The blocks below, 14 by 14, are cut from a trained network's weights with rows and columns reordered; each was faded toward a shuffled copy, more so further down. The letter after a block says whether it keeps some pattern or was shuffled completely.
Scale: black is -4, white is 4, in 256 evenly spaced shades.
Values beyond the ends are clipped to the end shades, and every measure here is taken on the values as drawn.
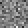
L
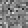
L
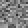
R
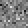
L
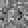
R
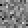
L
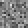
L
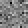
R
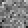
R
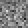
L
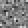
L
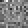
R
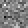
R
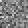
R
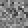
L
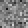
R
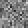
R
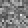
L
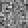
L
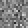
R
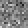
L
